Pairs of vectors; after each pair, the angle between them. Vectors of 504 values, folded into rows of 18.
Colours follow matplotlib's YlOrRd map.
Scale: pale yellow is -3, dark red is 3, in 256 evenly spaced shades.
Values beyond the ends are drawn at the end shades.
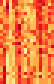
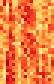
nearly opposite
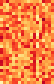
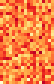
partly aligned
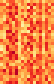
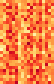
nearly parallel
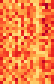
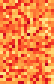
partly opposed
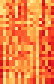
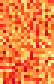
partly opposed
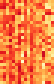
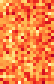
partly opposed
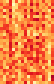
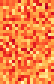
orthogonal
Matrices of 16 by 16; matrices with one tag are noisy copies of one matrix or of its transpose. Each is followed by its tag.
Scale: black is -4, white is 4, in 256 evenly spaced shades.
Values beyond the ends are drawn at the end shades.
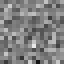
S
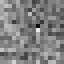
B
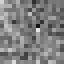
B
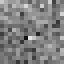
B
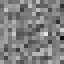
S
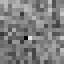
B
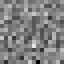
S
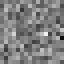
S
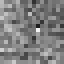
B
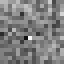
B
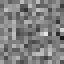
S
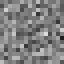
S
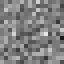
S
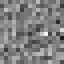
S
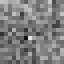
B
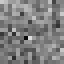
B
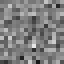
S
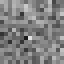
B
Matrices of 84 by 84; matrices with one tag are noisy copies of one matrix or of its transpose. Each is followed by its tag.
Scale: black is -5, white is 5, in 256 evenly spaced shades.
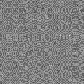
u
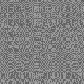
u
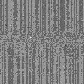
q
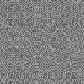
u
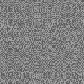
u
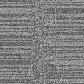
q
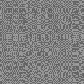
u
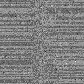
q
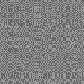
u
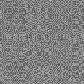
u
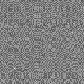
u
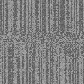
q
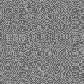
u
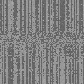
q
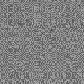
u
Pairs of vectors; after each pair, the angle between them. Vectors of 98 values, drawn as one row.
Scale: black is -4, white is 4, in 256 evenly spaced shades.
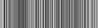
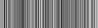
nearly parallel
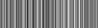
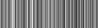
partly opposed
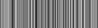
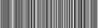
nearly opposite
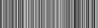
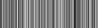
nearly parallel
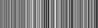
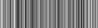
partly opposed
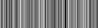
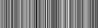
partly aligned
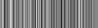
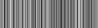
nearly parallel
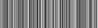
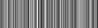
nearly opposite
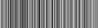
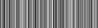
partly opposed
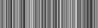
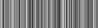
orthogonal
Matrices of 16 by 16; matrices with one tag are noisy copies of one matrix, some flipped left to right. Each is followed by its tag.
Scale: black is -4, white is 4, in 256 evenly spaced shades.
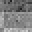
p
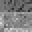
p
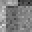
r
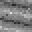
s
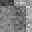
r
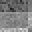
p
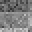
p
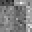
r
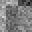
r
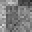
r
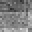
p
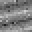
s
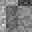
r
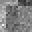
r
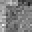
r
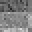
p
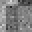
r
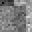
r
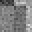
r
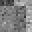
r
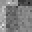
r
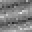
s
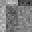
r
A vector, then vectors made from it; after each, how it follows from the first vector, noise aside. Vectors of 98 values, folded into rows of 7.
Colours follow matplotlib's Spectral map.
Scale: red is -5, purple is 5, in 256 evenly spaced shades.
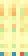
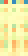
reversed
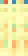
reversed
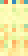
reversed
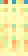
reversed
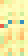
wrapped around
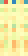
reversed
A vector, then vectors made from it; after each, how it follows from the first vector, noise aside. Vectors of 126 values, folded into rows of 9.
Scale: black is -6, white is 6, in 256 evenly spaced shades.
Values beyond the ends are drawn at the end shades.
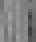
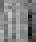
scaled up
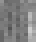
negated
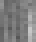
negated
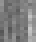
negated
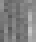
negated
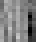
scaled up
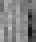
scaled up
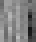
scaled up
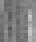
negated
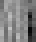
scaled up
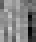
scaled up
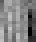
scaled up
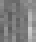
negated
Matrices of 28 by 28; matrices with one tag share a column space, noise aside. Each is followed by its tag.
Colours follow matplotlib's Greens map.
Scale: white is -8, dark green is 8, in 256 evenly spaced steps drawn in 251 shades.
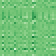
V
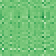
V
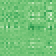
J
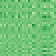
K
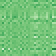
V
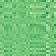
K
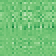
J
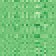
K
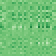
J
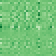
J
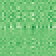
J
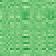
V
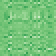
V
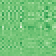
J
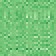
V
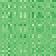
K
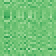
V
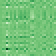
V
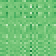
K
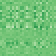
J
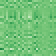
V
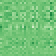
J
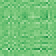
V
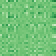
K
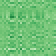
V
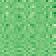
K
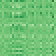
K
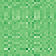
V
